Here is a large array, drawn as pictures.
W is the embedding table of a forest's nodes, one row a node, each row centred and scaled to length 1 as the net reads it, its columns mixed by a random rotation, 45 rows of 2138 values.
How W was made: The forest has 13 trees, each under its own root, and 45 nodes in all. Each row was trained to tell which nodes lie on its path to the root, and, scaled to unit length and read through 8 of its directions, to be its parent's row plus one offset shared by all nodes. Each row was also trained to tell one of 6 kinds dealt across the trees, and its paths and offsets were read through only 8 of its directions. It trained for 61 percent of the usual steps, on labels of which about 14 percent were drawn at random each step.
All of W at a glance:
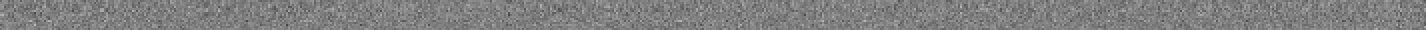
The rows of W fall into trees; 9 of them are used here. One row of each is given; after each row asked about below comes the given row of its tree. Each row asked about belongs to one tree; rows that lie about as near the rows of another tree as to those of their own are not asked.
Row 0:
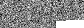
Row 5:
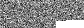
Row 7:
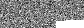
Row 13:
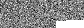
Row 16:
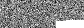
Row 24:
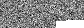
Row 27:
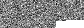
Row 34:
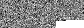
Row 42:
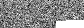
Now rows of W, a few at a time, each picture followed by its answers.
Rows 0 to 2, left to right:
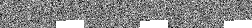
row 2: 0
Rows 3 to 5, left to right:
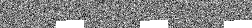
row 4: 34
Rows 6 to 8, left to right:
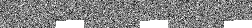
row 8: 34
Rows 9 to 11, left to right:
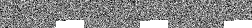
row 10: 13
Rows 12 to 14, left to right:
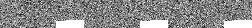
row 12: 7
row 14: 16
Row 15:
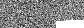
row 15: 7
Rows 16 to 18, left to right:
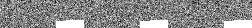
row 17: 16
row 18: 7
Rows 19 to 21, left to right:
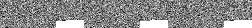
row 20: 24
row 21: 27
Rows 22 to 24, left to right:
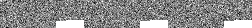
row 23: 5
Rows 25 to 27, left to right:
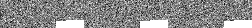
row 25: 34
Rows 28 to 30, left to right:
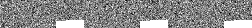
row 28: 16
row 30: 5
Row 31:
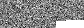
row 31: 42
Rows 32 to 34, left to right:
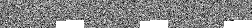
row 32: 42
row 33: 7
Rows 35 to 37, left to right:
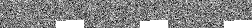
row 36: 0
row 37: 5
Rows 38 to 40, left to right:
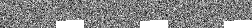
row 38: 0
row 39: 42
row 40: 16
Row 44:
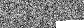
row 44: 5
